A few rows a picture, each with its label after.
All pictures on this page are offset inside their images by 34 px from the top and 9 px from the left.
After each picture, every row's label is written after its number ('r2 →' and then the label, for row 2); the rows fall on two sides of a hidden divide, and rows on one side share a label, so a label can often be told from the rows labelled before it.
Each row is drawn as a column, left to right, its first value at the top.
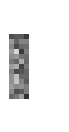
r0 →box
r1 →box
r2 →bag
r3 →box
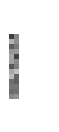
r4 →box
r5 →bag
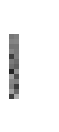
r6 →box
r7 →bag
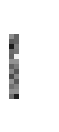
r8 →bag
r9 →box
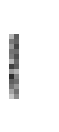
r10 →bag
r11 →bag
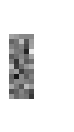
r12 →bag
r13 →bag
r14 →box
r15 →bag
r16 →box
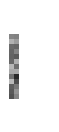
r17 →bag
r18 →bag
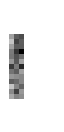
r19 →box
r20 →bag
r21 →bag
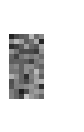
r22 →box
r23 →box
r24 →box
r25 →bag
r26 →bag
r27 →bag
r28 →bag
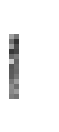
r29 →bag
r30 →bag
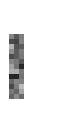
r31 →bag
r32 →bag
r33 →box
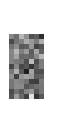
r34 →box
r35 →bag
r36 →box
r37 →box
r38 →bag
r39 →box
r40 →box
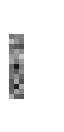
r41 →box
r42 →box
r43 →box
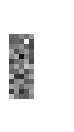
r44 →box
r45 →bag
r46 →bag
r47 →box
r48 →bag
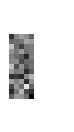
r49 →bag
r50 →bag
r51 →bag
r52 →box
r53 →box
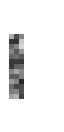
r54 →bag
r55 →bag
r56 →box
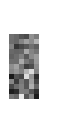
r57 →bag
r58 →bag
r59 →bag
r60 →box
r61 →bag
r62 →box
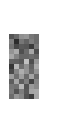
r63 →box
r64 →bag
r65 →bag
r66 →bag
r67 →box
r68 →bag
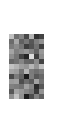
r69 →bag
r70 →bag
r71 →bag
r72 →bag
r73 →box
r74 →bag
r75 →box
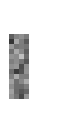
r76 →bag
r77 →box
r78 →box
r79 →bag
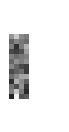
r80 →box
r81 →bag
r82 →box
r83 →box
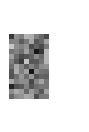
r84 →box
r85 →bag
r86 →bag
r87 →bag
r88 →box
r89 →bag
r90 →bag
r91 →box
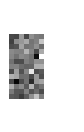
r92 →box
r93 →box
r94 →box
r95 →box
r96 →bag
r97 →bag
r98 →box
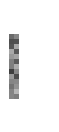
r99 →box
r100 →bag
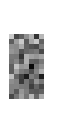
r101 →box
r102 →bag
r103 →bag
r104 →bag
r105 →box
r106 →box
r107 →bag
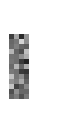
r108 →box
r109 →bag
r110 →box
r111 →box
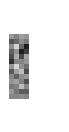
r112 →bag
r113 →bag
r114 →bag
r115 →box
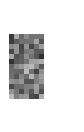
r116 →bag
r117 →bag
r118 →bag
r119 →bag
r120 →box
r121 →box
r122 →bag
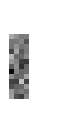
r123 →box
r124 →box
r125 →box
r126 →box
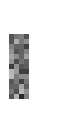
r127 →box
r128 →bag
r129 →box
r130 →box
